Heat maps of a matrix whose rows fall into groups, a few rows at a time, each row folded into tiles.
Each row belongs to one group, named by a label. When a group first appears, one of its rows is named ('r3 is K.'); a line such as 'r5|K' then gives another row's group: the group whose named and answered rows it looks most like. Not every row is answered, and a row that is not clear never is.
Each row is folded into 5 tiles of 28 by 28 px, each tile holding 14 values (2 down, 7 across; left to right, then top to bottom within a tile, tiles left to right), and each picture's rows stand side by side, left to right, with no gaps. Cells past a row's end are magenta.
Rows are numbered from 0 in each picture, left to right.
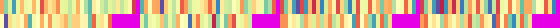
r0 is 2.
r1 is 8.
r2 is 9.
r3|9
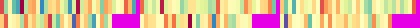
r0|9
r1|9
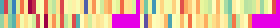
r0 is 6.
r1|2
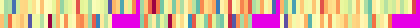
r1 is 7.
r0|2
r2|2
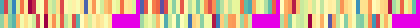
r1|8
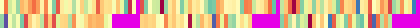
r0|6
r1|9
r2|7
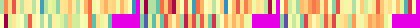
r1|6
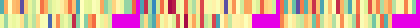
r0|8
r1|6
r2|9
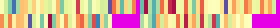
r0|2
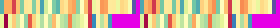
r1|7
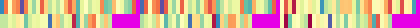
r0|8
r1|8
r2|7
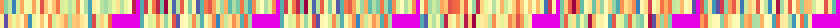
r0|2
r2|8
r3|6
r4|7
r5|9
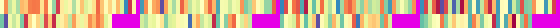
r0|6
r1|8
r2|8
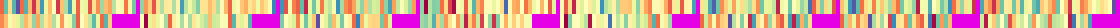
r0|9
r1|7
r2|8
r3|6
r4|7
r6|2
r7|7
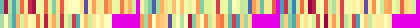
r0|6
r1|2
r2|6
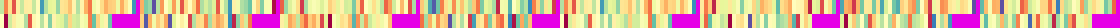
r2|9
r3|2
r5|7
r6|7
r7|8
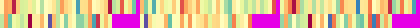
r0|7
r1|2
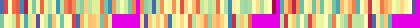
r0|8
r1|2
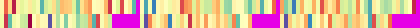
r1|2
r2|2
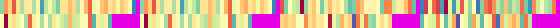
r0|7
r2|9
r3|8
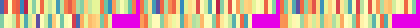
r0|8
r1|9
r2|9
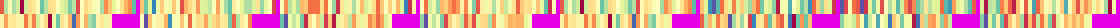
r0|9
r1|2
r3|6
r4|9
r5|2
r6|8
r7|6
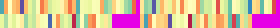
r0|8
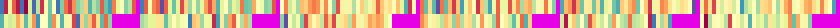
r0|8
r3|9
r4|7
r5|7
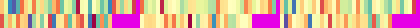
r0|2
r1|9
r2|2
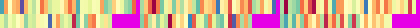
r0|8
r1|7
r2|6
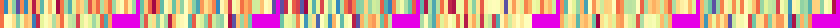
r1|7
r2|8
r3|6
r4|9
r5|2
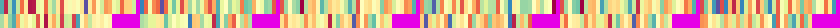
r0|6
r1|8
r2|9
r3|2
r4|9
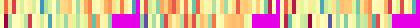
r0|7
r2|7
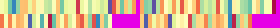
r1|2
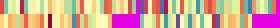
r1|8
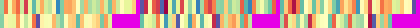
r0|8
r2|7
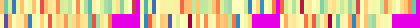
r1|2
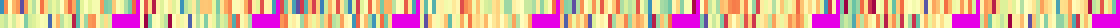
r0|8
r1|7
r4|2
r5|6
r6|6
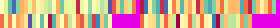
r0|2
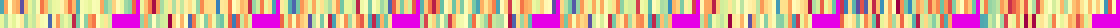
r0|8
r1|7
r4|2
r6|9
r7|6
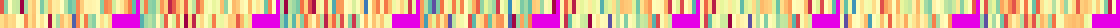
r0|9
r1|6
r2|6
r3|2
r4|7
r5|7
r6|2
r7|6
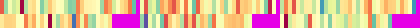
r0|9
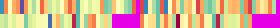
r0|8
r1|9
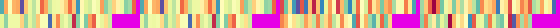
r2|9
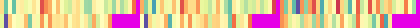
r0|2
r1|2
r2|9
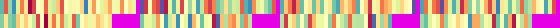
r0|6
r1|8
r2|7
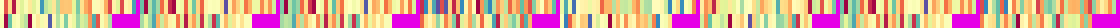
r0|7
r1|6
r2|6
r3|9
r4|2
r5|7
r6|6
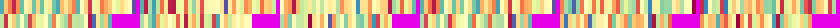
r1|6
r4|2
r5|9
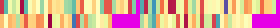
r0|9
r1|6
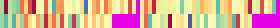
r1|7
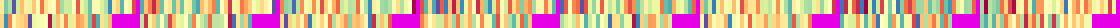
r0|2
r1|7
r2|2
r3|9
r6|8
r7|6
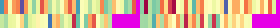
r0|8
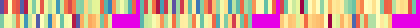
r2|9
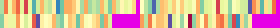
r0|8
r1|2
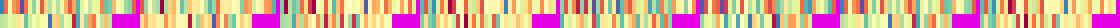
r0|8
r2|6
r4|8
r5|8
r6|8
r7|6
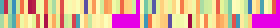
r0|6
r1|2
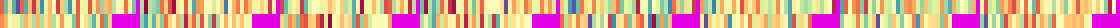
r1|6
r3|6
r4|2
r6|8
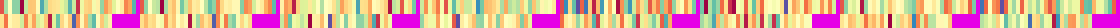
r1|9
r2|7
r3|8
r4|9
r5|6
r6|9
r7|8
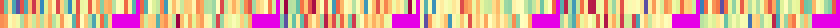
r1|9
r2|6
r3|2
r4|6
